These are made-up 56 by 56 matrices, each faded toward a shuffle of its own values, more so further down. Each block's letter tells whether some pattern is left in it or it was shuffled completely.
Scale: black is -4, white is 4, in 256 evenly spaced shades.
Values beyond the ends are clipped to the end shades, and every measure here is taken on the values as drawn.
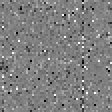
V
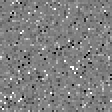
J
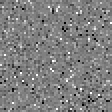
J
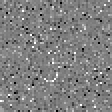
J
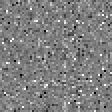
V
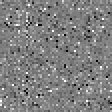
V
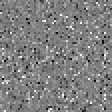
V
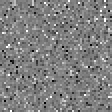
J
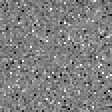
J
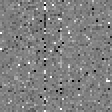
V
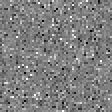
V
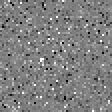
J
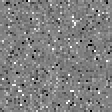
J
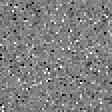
J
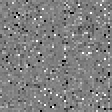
V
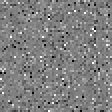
V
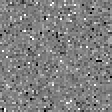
J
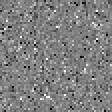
V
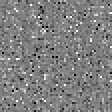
J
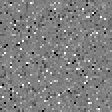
J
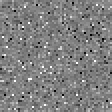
J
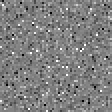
J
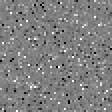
J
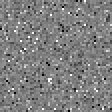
J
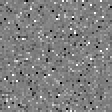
J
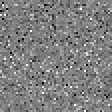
V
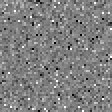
J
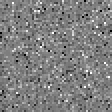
J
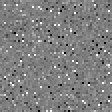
J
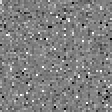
V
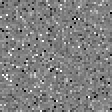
J
